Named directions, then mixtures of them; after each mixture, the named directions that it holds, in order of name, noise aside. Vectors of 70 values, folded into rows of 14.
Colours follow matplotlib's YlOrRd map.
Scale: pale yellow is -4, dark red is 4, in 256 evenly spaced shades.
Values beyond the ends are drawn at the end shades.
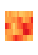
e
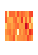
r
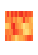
e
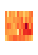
e, r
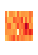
e, r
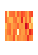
r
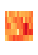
e, r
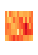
e, r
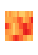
e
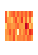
r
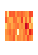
r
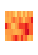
e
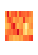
e, r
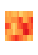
e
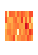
r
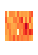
e, r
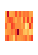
e, r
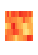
e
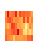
e, r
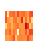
r
